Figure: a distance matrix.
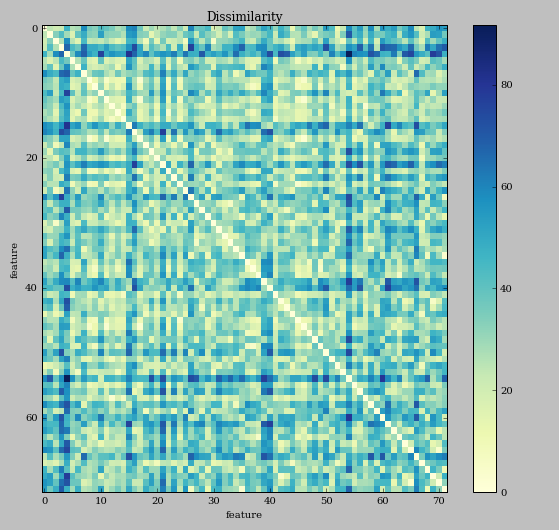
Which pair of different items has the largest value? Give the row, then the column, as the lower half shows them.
54, 4
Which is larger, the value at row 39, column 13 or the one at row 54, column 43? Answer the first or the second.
the first
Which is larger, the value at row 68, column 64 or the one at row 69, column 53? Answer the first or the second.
the first
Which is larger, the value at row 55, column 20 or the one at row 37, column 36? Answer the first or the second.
the first
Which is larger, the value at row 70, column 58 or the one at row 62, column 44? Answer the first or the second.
the second
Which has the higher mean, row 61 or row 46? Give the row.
61
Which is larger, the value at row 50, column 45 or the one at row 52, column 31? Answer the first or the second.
the first
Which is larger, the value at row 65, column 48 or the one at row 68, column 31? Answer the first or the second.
the first
